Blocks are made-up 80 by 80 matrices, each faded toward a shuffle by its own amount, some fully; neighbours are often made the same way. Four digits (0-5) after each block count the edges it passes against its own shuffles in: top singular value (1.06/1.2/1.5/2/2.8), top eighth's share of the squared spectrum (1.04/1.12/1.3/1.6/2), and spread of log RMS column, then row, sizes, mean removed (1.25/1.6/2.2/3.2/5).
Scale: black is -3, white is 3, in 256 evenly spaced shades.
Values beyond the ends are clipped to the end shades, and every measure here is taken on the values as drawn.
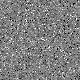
0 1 0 0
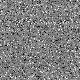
0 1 0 1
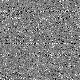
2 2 0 2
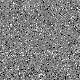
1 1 0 1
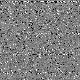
2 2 0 2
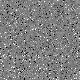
2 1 0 0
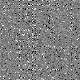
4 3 2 1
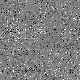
3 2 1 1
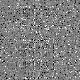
3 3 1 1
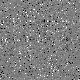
3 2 1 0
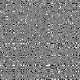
4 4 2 3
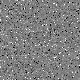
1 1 0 0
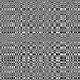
5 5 4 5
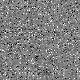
3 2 0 1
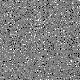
3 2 1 1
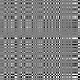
5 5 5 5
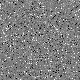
0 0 0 0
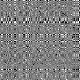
5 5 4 4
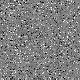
3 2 0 0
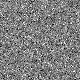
0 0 0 0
